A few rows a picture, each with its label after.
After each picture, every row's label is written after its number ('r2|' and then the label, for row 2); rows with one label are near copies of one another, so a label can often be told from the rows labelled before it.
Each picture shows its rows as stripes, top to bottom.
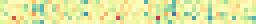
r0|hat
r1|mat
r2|mat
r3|hat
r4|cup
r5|mat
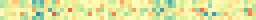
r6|mat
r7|mat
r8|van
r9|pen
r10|mat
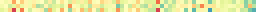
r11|cup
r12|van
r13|cup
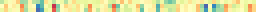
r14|mat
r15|pen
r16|pen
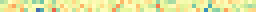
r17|mat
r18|cup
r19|pen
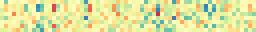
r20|hat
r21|pen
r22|pen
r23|cup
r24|hat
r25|van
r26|pen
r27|mat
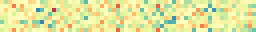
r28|hat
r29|cup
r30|pen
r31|van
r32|hat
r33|mat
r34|van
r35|cup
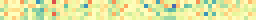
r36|pen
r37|hat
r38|mat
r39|pen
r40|mat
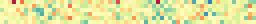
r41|cup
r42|van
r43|mat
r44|pen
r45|van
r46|hat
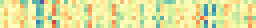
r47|mat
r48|pen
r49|pen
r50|pen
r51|van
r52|pen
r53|pen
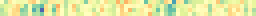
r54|hat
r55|mat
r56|mat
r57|mat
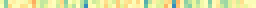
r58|hat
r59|hat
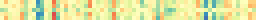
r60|pen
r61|pen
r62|mat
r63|pen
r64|pen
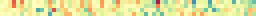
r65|cup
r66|cup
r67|pen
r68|van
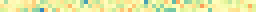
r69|hat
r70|van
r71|mat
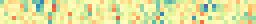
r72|mat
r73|pen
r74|pen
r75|van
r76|cup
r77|van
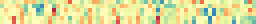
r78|van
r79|mat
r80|pen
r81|pen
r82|cup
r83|cup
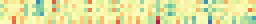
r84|pen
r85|mat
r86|pen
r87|mat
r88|cup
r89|cup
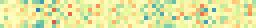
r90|mat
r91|van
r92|pen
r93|van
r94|hat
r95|pen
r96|mat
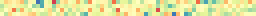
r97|pen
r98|mat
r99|cup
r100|hat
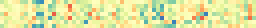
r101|mat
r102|van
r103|van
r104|pen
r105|van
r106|hat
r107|mat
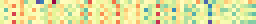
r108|pen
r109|cup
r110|hat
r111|cup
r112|hat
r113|cup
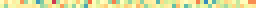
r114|pen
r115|hat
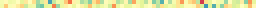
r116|van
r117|pen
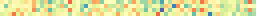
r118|van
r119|hat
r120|van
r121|cup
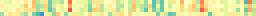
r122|van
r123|van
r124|van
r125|mat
